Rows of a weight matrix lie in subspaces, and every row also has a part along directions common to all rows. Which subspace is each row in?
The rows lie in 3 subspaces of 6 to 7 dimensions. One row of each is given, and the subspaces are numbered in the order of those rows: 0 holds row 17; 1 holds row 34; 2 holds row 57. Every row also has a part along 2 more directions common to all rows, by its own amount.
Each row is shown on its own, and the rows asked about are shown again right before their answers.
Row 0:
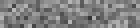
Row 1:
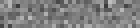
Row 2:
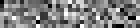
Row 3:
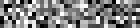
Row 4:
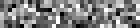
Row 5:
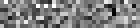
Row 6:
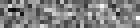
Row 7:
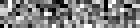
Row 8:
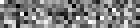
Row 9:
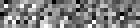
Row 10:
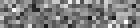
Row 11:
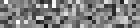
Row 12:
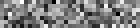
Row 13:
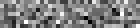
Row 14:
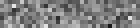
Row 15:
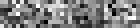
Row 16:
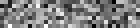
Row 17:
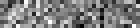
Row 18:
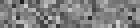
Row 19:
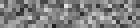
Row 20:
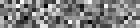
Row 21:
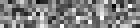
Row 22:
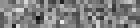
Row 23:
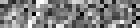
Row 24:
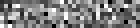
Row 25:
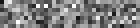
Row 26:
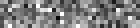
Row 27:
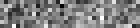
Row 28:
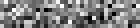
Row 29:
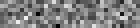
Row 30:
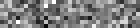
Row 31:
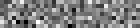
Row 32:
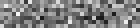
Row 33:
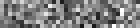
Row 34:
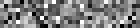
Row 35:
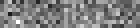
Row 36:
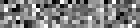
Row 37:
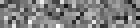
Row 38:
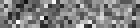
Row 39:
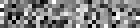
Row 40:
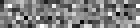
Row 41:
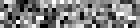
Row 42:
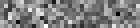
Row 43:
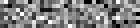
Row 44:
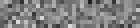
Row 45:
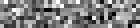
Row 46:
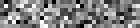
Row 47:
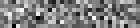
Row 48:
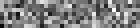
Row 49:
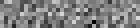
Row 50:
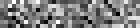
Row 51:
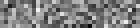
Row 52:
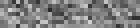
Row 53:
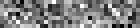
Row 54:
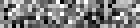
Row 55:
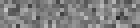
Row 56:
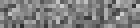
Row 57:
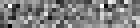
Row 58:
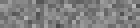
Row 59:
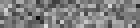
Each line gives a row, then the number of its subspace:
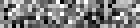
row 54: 0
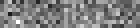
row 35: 2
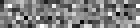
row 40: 2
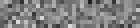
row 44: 1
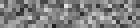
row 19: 1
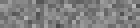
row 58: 0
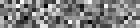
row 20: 1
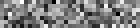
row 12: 0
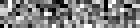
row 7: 2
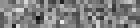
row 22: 0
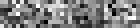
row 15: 2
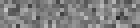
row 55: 1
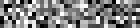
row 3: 1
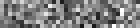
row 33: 2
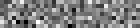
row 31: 1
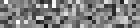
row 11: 2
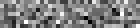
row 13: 2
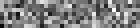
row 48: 2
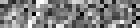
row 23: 0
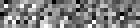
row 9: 0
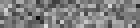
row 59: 0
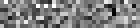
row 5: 2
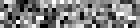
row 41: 0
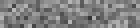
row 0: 1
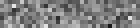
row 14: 1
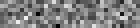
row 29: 0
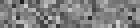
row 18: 1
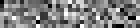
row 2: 2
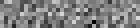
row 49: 0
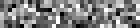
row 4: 1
